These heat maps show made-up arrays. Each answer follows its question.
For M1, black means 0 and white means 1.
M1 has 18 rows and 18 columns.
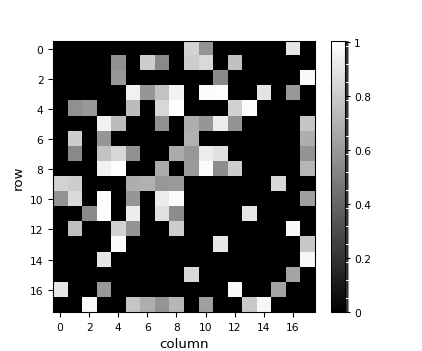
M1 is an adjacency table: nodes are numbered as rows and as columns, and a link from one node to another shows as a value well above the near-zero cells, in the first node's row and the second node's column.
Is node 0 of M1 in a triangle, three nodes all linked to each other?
no
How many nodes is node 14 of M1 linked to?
2
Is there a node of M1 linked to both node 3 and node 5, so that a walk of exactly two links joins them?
yes
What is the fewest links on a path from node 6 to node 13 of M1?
2
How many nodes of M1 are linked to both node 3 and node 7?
4
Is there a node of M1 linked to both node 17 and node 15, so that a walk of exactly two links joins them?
no
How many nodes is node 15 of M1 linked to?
2
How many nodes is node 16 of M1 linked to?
4
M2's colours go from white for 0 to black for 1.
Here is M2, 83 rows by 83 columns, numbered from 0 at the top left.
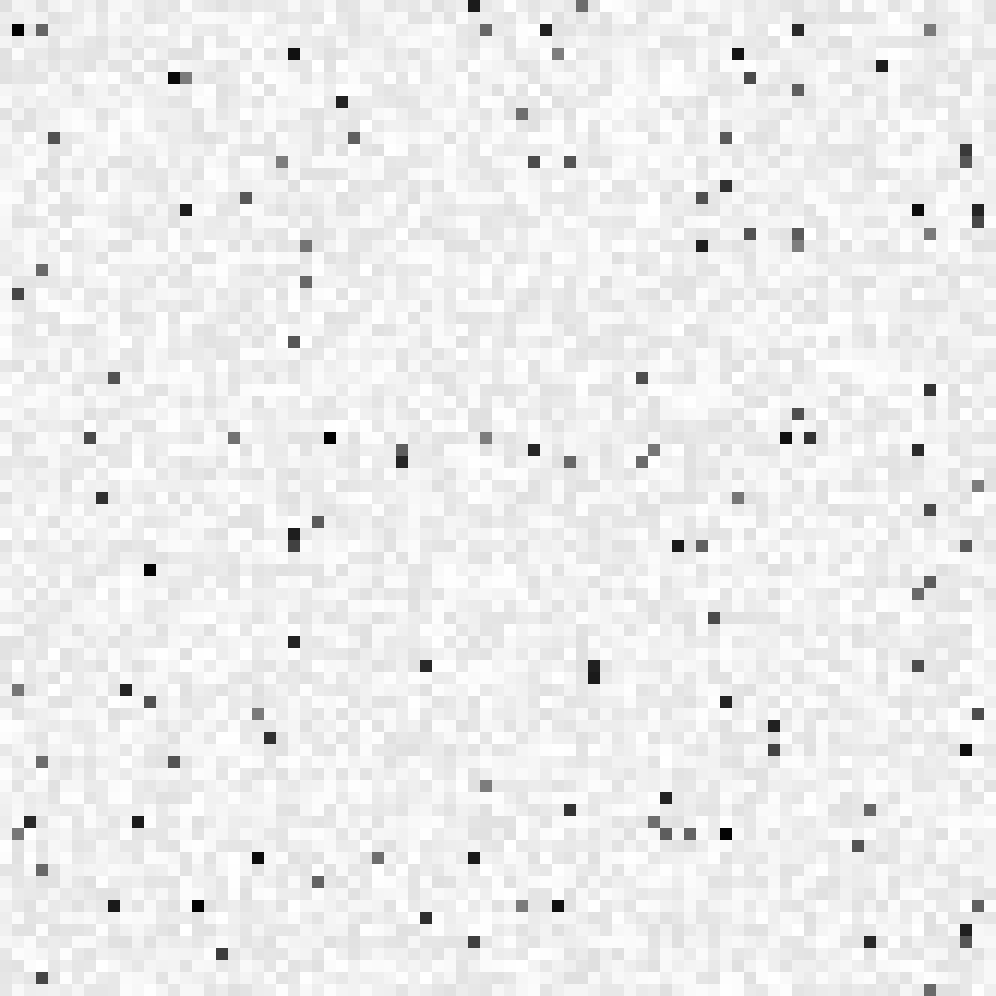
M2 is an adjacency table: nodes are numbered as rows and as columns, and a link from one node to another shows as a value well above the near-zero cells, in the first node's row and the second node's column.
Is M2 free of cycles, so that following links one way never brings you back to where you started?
yes
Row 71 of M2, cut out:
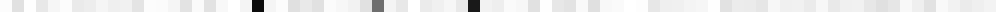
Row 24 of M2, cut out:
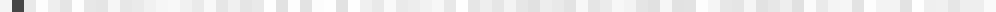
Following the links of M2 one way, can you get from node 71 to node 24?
yes
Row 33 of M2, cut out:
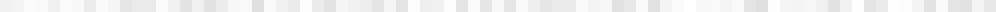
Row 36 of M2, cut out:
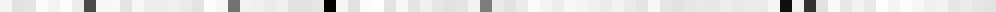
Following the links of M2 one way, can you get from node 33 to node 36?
no
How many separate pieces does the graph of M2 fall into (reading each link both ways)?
5
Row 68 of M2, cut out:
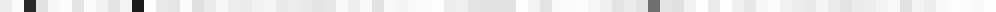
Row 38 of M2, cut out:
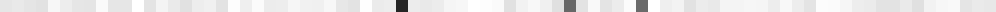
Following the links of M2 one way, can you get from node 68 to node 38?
no
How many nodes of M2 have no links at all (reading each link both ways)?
4
